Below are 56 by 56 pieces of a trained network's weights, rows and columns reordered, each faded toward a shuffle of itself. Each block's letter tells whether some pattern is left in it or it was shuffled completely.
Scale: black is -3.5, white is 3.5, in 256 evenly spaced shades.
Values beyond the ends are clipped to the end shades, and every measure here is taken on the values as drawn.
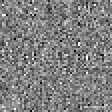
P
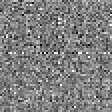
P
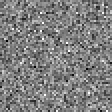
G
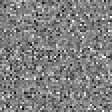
P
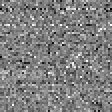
P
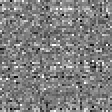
P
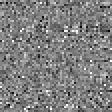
P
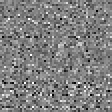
P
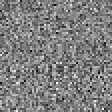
P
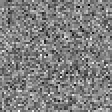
G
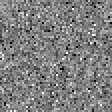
G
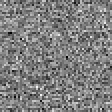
P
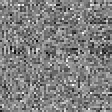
P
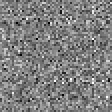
P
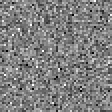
G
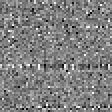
P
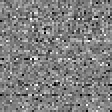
P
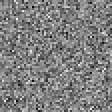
G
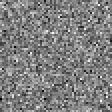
G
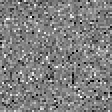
G
